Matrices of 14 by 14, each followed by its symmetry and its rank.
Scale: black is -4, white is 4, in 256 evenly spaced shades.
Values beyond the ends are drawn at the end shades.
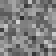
antisymmetric, full rank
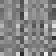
neither, rank two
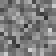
symmetric, full rank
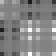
symmetric, rank one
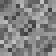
symmetric, full rank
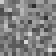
neither, full rank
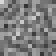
symmetric, full rank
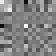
symmetric, rank two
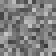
neither, full rank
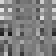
neither, rank two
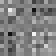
symmetric, rank two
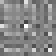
symmetric, rank two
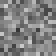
neither, full rank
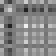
symmetric, rank one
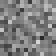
antisymmetric, full rank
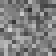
antisymmetric, full rank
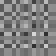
symmetric, rank one
